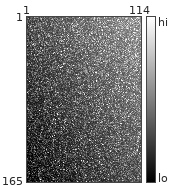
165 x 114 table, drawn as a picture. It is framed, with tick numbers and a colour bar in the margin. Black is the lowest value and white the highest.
The top right is the ninth with the highest average. Values rise toward the top right. The texture is fine-grained noise. No single row or column stands out from its neighbours. The halves do not mirror each other. The ninth with the lowest average is the bottom left. No regular stripes run through it.
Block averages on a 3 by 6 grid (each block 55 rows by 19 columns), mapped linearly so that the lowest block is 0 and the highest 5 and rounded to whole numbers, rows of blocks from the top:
233445 / 122334 / 011223
